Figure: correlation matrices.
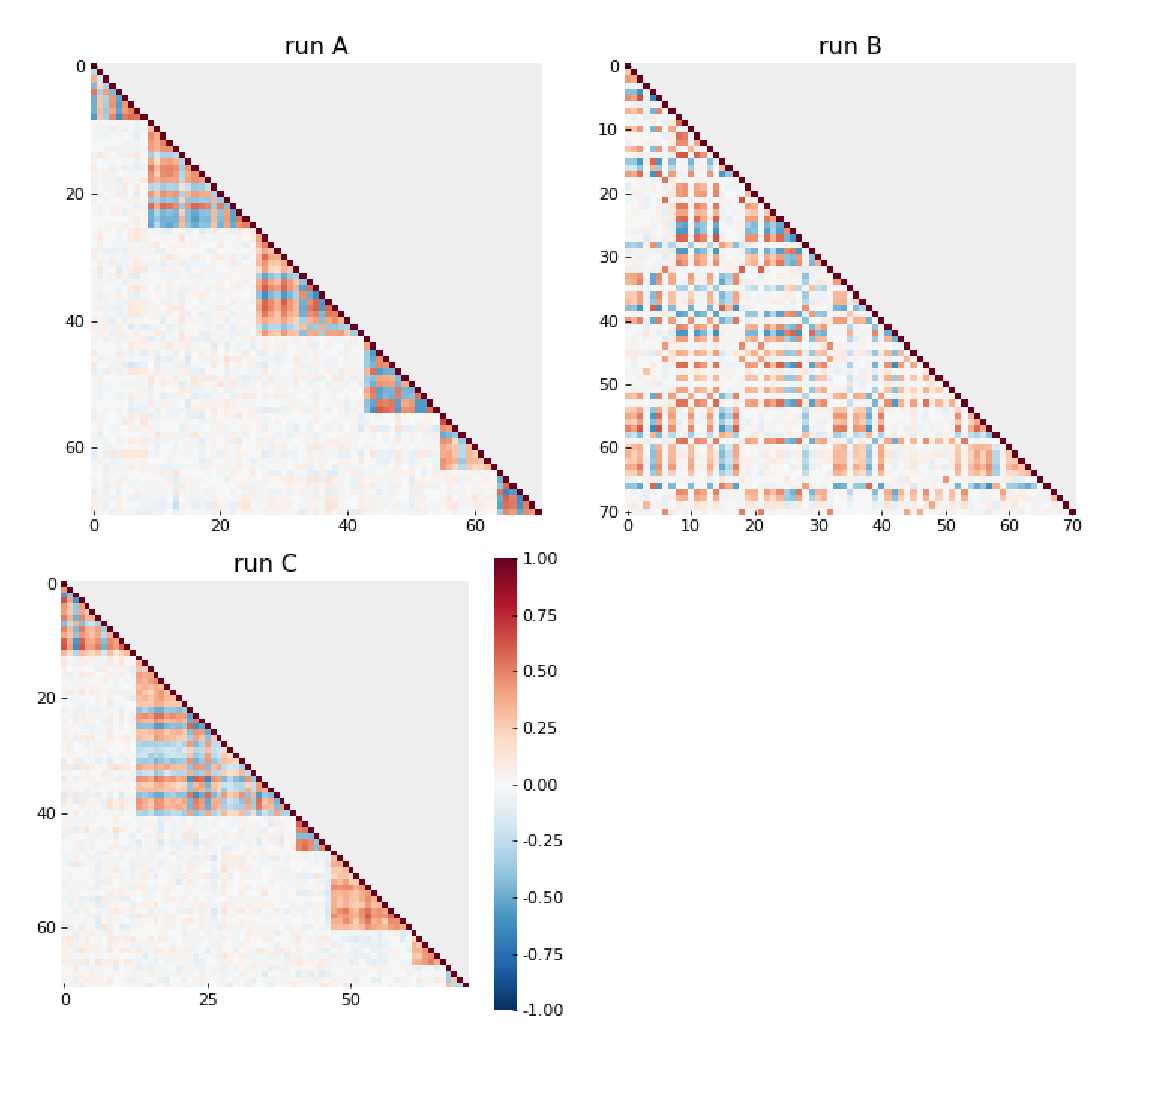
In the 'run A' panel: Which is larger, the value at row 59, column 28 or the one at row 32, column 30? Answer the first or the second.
the second
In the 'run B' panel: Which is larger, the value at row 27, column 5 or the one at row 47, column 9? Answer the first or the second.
the second
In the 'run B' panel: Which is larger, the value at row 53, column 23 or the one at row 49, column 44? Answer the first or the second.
the first
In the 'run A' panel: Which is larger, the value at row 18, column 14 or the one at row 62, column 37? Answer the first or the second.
the second
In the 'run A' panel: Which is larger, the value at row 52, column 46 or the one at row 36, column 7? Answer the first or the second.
the second
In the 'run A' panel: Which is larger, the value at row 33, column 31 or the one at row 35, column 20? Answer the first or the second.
the second
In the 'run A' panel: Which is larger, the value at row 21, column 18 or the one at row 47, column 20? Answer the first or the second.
the second
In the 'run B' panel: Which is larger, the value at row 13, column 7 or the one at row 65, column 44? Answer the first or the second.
the first
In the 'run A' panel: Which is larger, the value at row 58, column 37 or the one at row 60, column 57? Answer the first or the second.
the second
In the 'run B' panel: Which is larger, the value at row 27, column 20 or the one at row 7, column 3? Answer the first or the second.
the first
